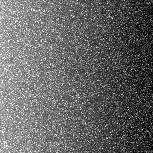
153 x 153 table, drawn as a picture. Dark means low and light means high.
The grain is fine, like static. The field climbs toward the left. Overall the values sit about 40% of the way up the scale. There are no regular stripes.
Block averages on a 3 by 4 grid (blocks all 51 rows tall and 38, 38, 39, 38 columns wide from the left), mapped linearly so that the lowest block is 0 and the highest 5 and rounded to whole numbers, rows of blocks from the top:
5320 / 5320 / 5320
